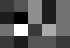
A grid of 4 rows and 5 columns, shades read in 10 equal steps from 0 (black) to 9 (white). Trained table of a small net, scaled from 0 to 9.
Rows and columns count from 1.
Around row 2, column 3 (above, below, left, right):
5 2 0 1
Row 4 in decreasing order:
3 3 2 2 1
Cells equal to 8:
0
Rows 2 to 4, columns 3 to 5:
5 1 4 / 2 6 4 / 3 3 2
